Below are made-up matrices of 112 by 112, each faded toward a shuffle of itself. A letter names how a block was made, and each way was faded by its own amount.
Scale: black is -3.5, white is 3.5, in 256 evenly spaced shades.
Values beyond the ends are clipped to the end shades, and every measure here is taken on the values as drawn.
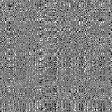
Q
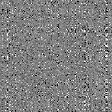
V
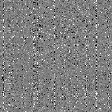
V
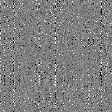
V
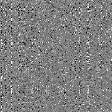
V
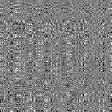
Q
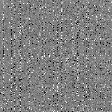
V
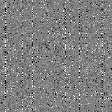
V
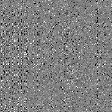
V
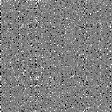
V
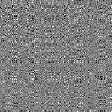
Q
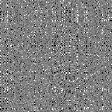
V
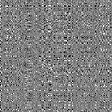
Q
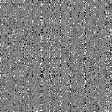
V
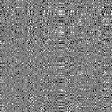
Q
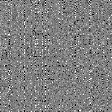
V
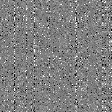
V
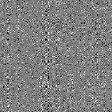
V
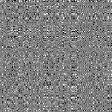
Q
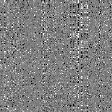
V
